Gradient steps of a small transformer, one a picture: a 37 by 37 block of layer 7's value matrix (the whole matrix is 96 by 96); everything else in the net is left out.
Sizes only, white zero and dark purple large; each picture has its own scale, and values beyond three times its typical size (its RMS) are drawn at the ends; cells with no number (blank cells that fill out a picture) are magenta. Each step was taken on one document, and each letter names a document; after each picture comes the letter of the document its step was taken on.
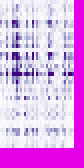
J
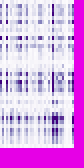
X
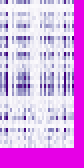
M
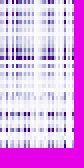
M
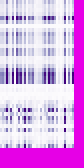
M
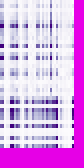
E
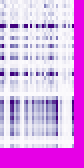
E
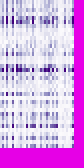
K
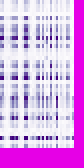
E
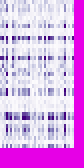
M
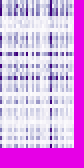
J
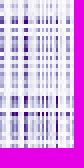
E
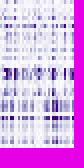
M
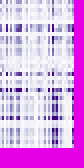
X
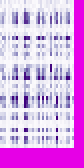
E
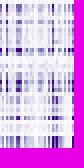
X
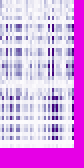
X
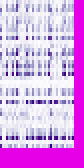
J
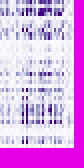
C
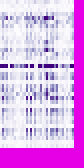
K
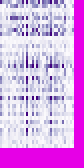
C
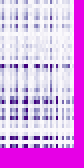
E
